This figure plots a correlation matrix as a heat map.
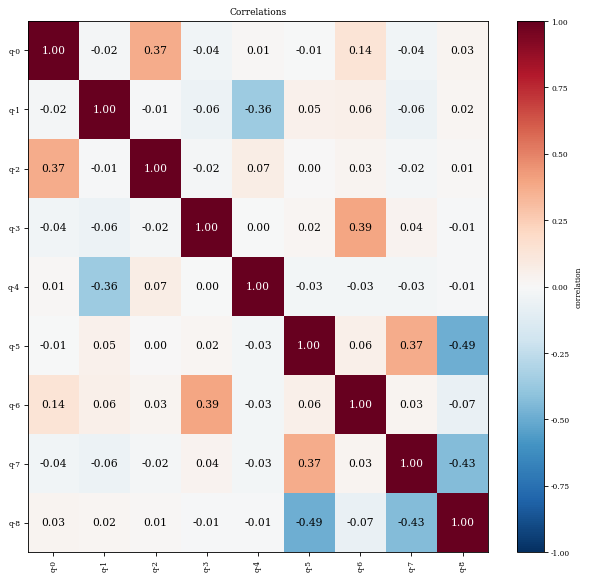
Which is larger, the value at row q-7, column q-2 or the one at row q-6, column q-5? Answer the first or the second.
the second
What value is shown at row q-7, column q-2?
-0.02
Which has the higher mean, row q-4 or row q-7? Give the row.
q-7
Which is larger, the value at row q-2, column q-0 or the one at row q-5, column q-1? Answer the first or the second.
the first
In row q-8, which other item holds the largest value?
q-0
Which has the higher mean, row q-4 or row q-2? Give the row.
q-2
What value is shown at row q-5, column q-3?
0.02
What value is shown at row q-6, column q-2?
0.03
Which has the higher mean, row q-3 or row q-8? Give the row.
q-3
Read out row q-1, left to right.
-0.02 1.00 -0.01 -0.06 -0.36 0.05 0.06 -0.06 0.02
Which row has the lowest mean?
q-8
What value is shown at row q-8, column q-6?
-0.07
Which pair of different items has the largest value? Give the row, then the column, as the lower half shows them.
q-6, q-3
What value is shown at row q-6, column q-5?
0.06
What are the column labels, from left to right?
q-0, q-1, q-2, q-3, q-4, q-5, q-6, q-7, q-8
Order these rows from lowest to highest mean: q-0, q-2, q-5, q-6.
q-5, q-2, q-0, q-6
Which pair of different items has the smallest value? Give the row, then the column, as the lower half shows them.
q-8, q-5
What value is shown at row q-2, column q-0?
0.37
